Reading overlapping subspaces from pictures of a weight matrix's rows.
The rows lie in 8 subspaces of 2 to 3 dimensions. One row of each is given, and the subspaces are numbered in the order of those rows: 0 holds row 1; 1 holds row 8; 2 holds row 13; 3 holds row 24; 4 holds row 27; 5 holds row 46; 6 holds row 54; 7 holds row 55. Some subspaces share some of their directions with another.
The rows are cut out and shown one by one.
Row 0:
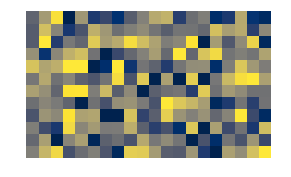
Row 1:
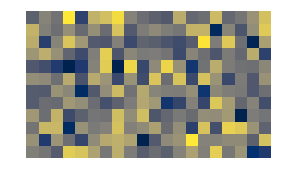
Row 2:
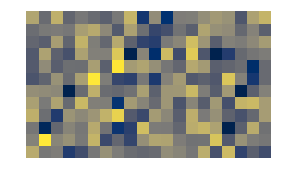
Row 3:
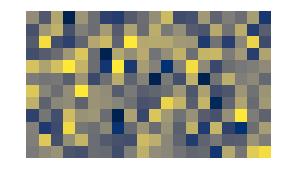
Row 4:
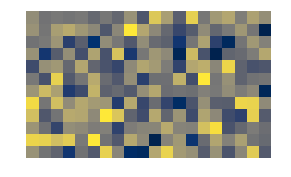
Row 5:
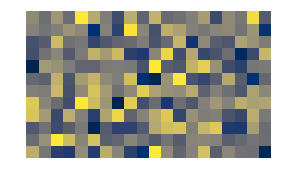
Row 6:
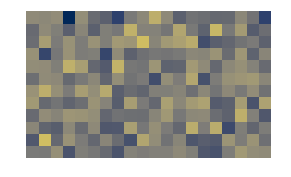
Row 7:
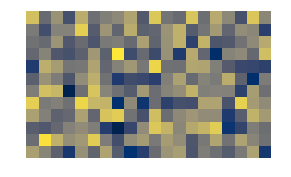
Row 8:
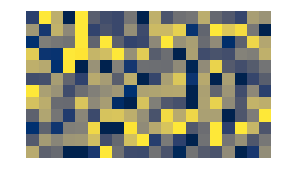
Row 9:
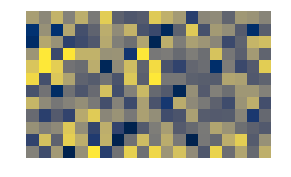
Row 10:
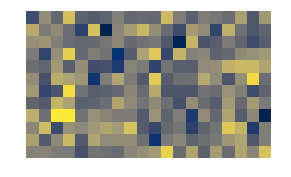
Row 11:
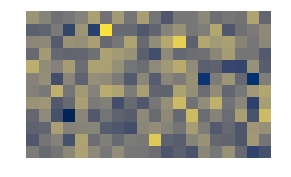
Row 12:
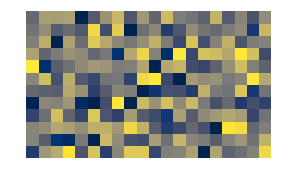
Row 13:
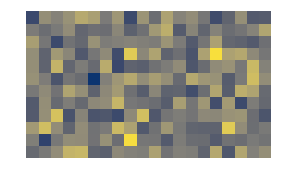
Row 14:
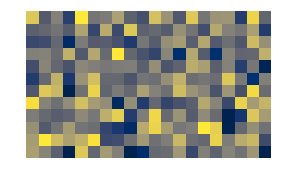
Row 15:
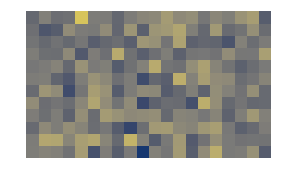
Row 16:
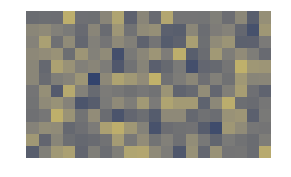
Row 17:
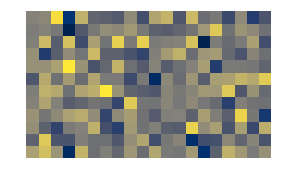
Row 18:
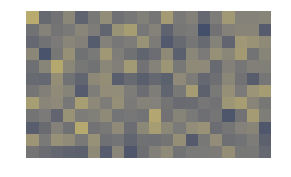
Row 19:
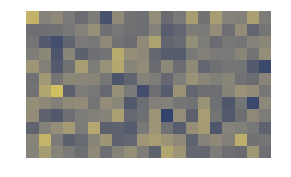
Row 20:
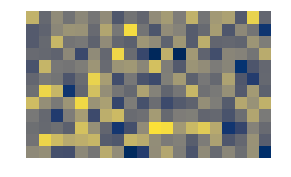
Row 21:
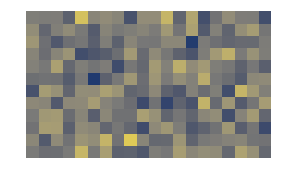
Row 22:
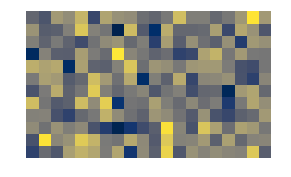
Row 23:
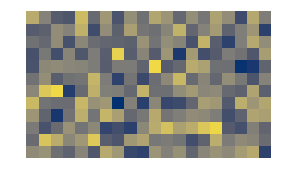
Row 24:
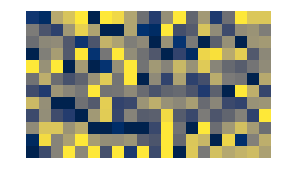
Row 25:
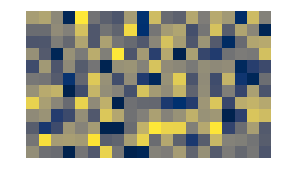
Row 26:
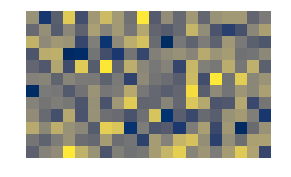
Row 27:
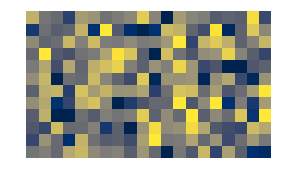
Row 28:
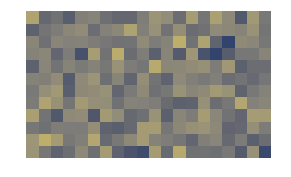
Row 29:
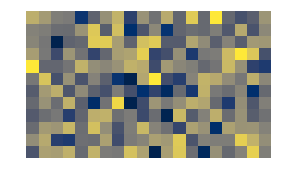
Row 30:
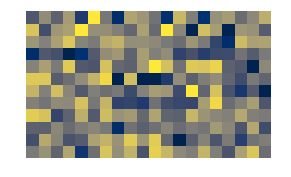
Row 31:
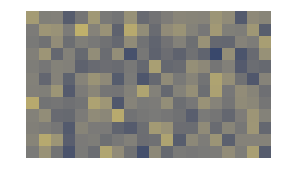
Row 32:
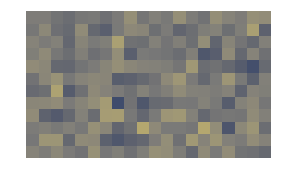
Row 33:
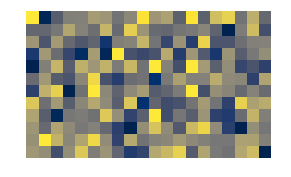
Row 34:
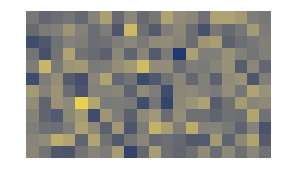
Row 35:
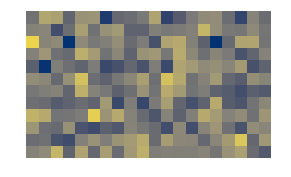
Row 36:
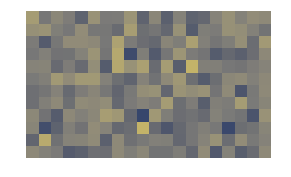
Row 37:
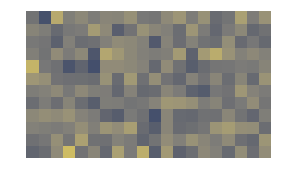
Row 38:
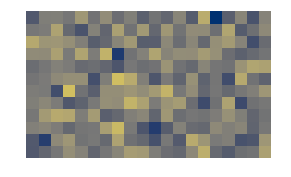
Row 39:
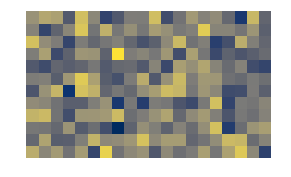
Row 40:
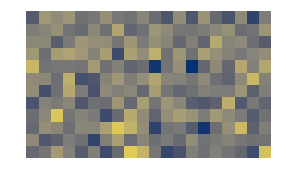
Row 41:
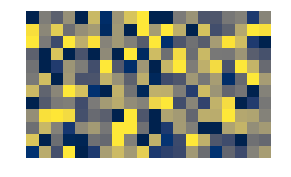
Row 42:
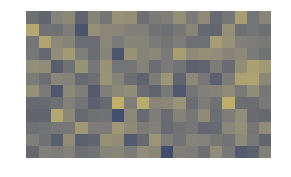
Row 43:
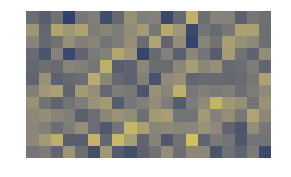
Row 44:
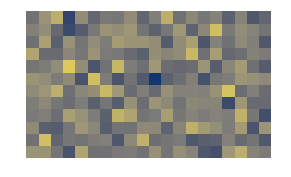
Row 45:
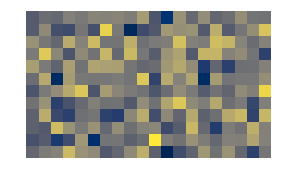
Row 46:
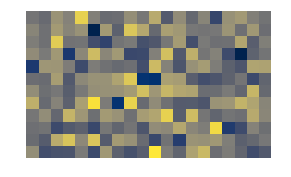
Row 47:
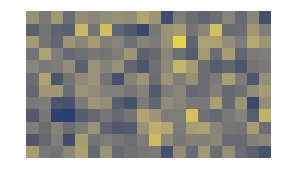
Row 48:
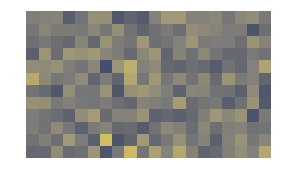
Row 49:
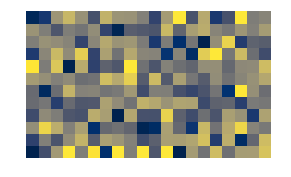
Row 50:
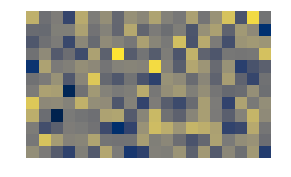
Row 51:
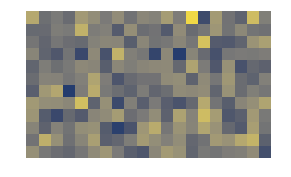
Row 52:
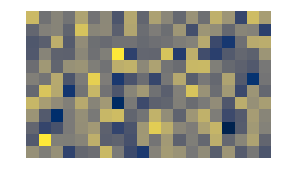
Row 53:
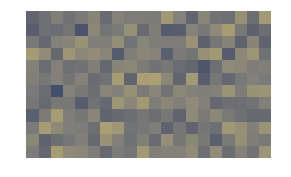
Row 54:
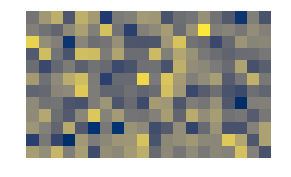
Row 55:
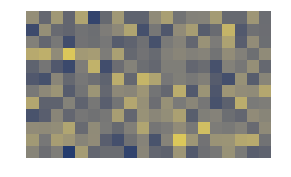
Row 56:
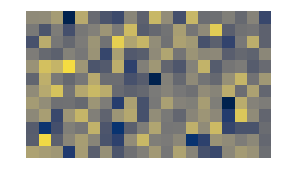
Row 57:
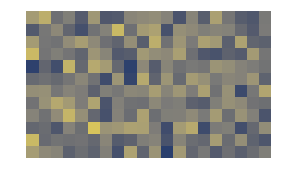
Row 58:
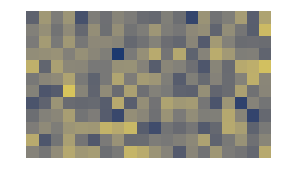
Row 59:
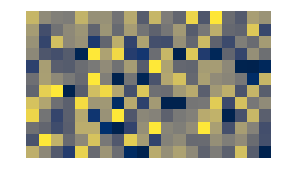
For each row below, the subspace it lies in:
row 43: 7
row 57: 3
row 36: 2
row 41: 7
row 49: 3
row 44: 0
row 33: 1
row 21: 2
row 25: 1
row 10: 4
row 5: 5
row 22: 3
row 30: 7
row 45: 4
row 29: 5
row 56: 0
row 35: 6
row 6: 0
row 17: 0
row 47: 4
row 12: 5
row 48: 7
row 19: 5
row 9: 7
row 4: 4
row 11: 4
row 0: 0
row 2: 2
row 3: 0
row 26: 1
